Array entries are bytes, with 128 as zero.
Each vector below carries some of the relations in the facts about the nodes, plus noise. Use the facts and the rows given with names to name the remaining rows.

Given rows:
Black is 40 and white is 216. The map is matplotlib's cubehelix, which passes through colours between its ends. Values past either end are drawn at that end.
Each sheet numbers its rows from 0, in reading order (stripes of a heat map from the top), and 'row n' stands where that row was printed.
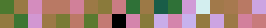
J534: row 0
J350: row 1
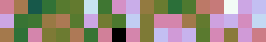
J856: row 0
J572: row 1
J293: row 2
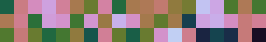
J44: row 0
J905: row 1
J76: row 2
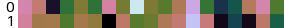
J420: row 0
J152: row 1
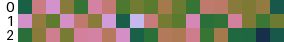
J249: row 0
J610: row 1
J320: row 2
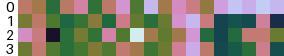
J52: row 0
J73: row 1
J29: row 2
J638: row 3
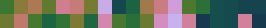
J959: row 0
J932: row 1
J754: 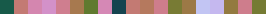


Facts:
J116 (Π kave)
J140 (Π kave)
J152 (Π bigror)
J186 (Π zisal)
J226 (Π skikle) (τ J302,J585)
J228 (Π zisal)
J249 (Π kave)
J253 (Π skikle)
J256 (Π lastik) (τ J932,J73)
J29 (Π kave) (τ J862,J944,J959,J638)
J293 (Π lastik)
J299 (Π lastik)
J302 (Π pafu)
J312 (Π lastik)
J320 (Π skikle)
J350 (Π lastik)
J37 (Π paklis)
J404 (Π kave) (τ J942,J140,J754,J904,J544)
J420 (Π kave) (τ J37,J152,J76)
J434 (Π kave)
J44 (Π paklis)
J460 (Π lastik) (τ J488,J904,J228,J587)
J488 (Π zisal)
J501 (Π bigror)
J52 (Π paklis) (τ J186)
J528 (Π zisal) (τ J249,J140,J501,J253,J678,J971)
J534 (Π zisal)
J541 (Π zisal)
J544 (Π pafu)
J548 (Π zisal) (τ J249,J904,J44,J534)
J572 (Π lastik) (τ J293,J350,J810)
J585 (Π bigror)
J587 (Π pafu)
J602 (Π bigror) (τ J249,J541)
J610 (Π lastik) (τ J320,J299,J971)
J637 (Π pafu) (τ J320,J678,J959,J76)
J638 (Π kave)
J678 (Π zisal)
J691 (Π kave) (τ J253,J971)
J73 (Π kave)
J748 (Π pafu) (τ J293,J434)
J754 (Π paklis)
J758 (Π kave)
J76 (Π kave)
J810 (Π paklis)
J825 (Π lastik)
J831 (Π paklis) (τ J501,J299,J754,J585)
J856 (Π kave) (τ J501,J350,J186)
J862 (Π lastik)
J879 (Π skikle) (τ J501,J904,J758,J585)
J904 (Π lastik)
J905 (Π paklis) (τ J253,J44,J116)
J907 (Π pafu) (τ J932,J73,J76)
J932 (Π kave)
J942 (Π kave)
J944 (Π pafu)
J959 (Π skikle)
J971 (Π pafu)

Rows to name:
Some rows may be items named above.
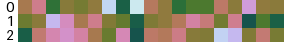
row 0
J691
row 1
J299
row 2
J754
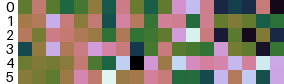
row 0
J76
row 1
J971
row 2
J862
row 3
J253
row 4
J810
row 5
J226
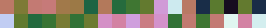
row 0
J862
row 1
J748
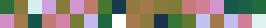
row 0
J904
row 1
J528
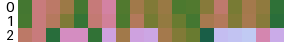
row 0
J116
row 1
J116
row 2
J831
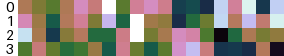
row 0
J879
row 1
J528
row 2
J907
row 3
J76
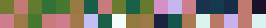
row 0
J76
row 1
J548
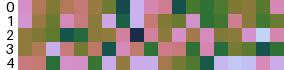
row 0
J602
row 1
J610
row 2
J434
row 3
J971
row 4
J831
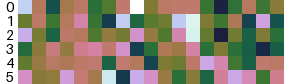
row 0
J637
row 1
J37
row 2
J256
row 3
J320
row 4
J678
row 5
J460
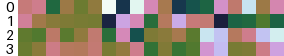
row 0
J404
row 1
J944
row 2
J186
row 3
J541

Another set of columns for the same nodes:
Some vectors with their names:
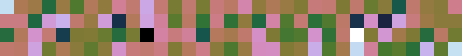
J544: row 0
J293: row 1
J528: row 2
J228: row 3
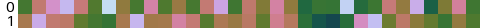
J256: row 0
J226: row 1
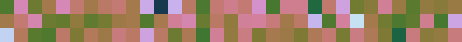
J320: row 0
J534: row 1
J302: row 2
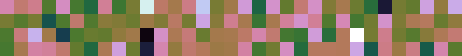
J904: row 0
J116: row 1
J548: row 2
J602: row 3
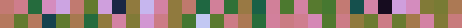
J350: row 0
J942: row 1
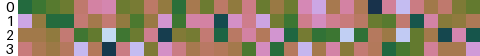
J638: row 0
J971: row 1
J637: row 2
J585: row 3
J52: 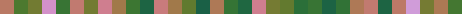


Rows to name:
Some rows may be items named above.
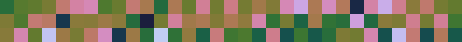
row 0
J638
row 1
J905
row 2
J572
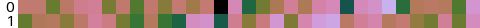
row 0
J186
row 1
J678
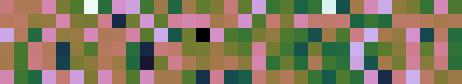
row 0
J907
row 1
J299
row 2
J748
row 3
J831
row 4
J905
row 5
J810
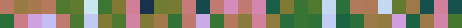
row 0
J637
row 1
J256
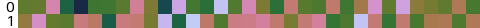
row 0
J404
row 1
J253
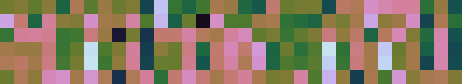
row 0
J856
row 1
J748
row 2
J610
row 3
J637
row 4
J637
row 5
J862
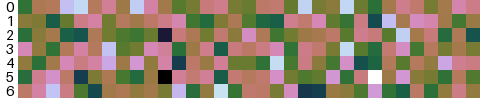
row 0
J152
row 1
J434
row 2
J691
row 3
J944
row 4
J37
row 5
J528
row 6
J460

